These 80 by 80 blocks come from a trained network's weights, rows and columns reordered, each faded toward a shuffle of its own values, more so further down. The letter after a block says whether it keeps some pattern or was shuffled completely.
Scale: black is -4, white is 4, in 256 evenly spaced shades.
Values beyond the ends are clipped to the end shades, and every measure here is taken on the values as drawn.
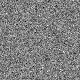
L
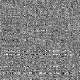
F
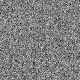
L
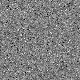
L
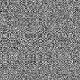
F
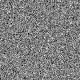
L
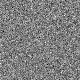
L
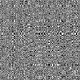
F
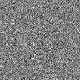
F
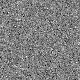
L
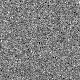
L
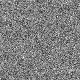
L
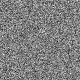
L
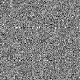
F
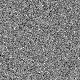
L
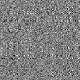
F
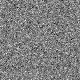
L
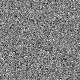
L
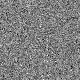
L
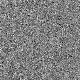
L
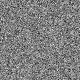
L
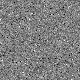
L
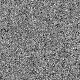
L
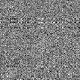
F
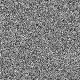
L
